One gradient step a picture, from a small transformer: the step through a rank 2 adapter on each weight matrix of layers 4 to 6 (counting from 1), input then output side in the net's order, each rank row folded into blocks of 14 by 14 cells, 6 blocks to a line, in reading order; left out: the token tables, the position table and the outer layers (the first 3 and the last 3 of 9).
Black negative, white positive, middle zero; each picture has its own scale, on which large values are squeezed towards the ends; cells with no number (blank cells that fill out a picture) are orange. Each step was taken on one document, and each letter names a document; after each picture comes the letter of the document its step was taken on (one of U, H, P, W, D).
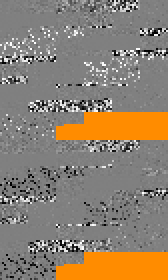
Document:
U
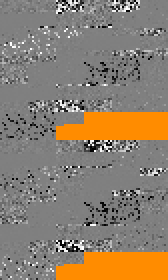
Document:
U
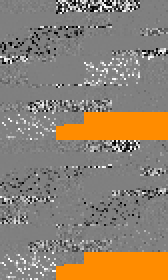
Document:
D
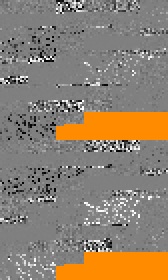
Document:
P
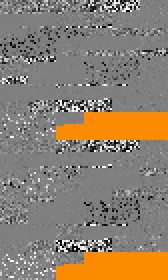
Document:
U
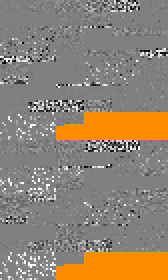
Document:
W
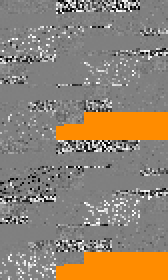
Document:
P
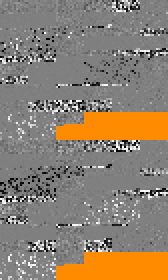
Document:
P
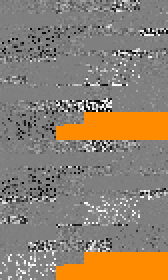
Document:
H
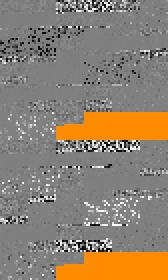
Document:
P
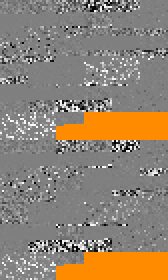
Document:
U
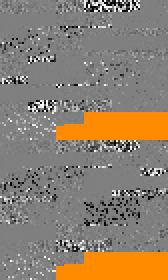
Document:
D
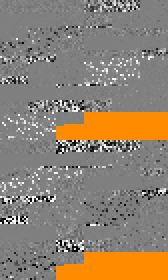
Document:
D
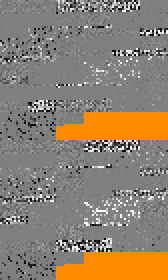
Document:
W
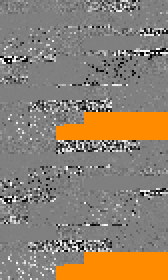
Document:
P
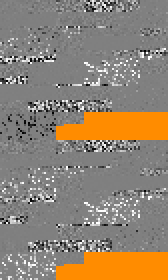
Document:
H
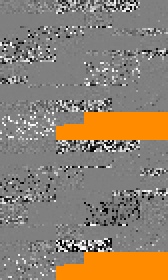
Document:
U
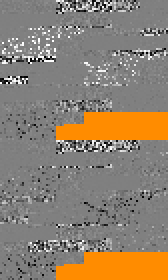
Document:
H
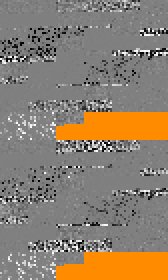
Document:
P
